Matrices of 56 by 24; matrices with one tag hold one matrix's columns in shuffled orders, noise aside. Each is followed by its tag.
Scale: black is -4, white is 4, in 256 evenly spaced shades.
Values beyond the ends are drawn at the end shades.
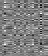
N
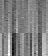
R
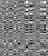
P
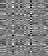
N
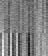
R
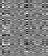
N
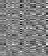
N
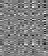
N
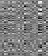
P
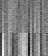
R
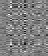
N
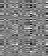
N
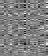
N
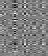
N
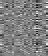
N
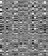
P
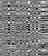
P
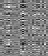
N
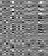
P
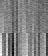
R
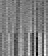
R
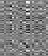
P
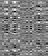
P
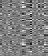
N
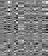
P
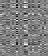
N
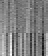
R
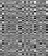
P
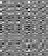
P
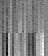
R
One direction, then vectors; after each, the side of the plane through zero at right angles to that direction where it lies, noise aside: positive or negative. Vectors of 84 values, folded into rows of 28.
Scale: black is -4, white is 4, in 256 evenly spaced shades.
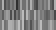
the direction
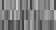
negative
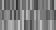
positive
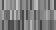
negative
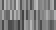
negative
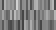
negative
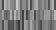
negative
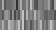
positive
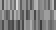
negative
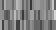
negative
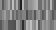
negative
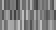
positive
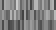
negative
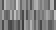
negative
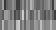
positive
